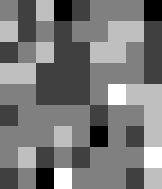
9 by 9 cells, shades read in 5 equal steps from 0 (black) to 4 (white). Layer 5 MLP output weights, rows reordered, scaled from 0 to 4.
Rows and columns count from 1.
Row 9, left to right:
1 2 0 4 2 2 2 1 3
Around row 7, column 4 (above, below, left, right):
2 2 2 2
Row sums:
13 18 17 16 19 17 17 19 17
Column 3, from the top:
3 2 3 1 1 2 2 1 0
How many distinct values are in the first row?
4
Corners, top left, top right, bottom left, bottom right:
2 0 1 3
